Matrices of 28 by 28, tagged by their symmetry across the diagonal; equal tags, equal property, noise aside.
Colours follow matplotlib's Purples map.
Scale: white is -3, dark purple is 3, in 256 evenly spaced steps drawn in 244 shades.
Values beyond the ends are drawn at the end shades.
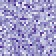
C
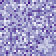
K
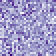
C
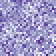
K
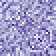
K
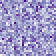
C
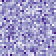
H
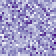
C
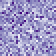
K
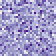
C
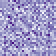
H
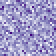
H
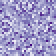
H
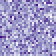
C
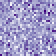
C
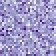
H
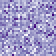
H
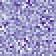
H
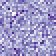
K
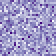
C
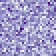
C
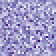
H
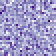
H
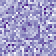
K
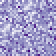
K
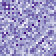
K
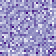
K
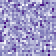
H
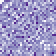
K
